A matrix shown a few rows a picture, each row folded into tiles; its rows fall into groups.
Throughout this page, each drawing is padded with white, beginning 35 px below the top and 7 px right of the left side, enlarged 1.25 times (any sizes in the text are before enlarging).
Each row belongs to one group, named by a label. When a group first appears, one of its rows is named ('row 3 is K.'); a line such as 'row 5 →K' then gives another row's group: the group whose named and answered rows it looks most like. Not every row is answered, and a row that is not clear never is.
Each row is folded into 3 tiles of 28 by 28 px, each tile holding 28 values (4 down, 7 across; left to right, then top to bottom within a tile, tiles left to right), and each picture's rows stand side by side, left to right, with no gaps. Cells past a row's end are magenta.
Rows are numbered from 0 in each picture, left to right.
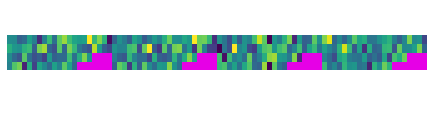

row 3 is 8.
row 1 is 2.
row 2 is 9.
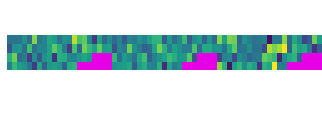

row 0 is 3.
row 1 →9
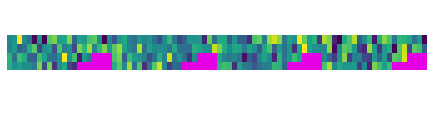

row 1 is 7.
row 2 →2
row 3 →8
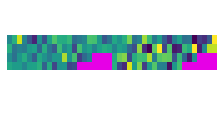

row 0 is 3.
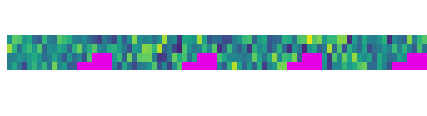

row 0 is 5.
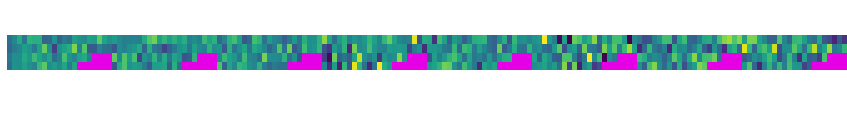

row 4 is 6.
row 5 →3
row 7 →5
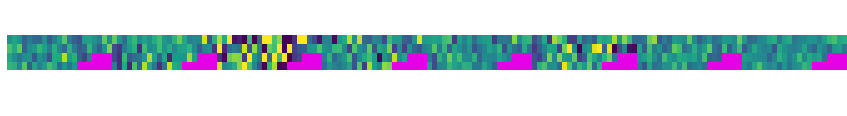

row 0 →7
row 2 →3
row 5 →2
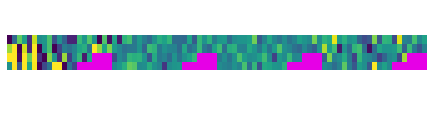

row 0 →7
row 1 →6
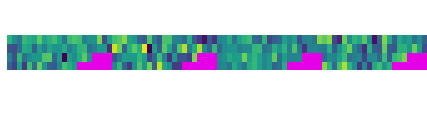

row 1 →5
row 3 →8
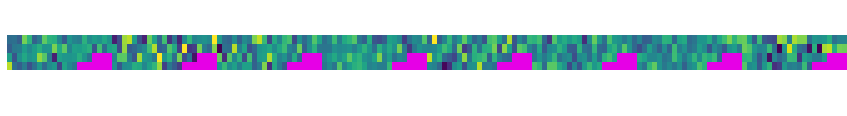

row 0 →9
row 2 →9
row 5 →8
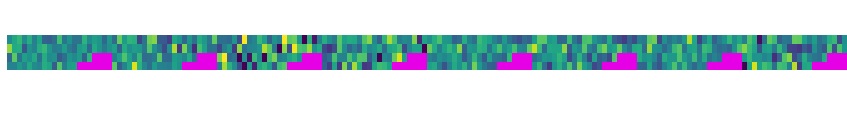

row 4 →5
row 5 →5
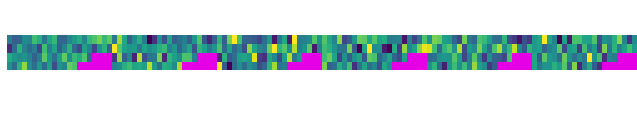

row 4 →5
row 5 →3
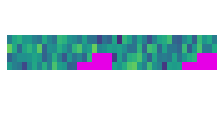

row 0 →5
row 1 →6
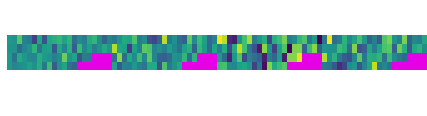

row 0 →3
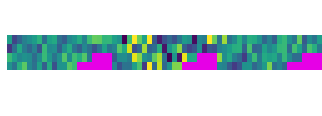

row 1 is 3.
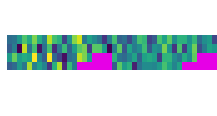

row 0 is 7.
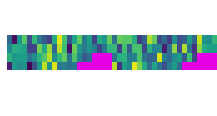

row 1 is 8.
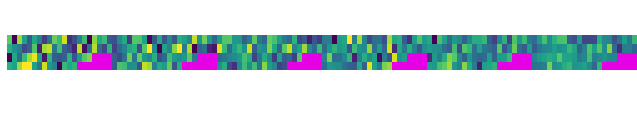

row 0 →6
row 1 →2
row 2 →5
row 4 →6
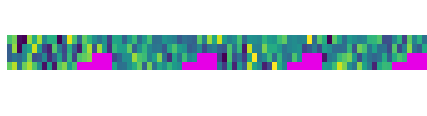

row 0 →8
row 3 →6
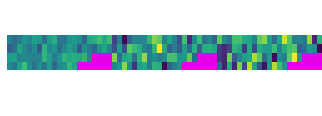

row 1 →9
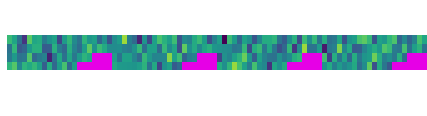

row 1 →3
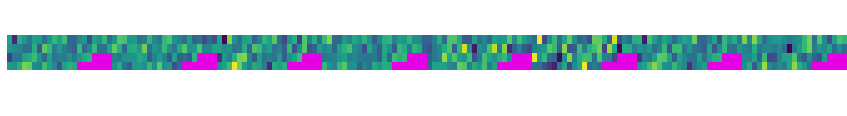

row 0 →6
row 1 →5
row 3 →8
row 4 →2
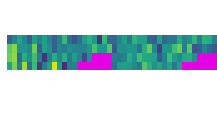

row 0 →7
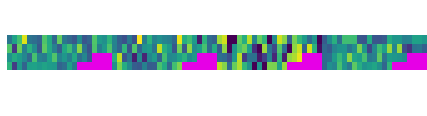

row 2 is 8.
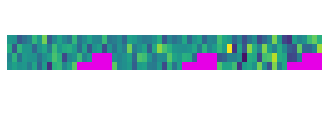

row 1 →9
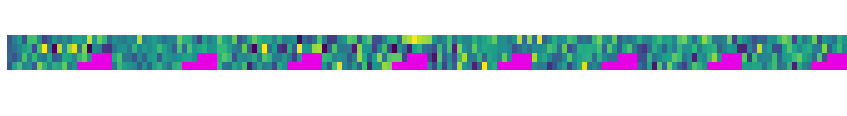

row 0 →2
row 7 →9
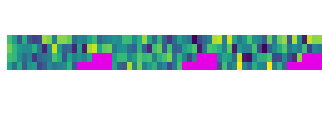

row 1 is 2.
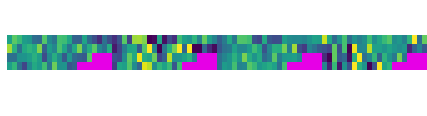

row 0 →5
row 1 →2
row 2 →2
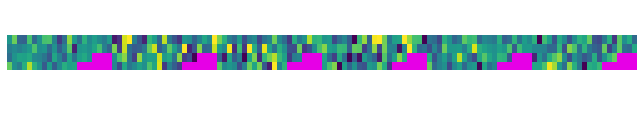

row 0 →8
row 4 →9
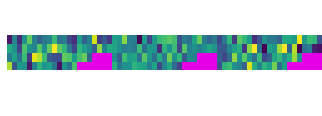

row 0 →9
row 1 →3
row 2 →2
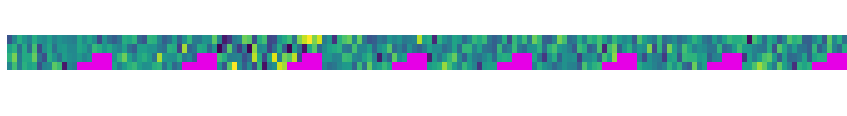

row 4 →6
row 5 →8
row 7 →6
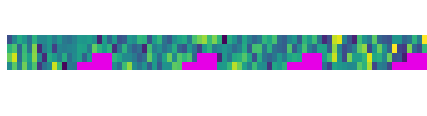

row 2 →6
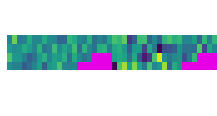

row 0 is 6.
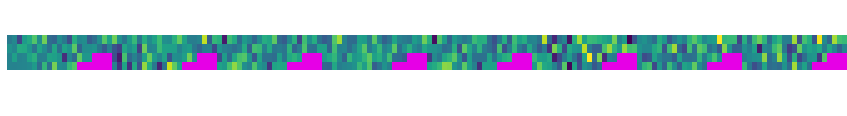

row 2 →6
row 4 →6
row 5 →3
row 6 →2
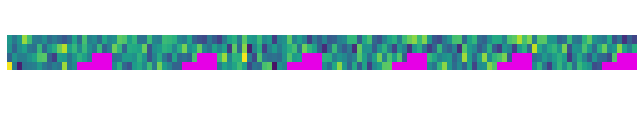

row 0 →9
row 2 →7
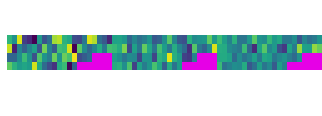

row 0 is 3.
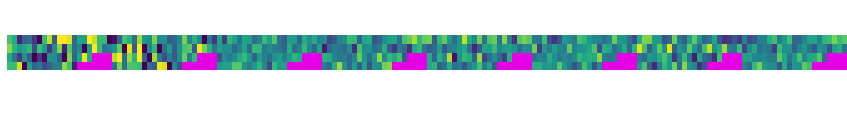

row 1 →7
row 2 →6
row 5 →3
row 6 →5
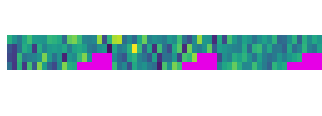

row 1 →8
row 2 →6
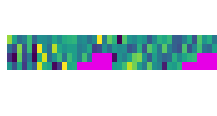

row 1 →6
